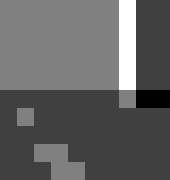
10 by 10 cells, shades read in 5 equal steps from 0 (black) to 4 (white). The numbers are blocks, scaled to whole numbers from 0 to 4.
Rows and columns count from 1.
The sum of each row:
20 20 20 20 20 9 11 10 12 12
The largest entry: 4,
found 5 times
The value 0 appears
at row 6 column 9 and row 6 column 10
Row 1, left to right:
2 2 2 2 2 2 2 4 1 1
